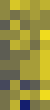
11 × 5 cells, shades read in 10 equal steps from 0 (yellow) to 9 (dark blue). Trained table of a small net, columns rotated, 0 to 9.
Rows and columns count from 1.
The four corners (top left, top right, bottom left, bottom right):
4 2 5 4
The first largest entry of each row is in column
1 2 1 1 1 1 1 1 1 1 3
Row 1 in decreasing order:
4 3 2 2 1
